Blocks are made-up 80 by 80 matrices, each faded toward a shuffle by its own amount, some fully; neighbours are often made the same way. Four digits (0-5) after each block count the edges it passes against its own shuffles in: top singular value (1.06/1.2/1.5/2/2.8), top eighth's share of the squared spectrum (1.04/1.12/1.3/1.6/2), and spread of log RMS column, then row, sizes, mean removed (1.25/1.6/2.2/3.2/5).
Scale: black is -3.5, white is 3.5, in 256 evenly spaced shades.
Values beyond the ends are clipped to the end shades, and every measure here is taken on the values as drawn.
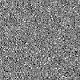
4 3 1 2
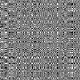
5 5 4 4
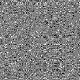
4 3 2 2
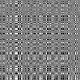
5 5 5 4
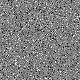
1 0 0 0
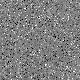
2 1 0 0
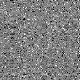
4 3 1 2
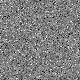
0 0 0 0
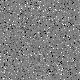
2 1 0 0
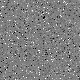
2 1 0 0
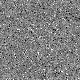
0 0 0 0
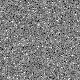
0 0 0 0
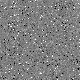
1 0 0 0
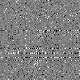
4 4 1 3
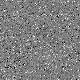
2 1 0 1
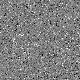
0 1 0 0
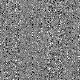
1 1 3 0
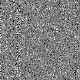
1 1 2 0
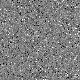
0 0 1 0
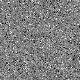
0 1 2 0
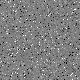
0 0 0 0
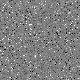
2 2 1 0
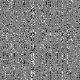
4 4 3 1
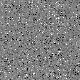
3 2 1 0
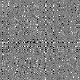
4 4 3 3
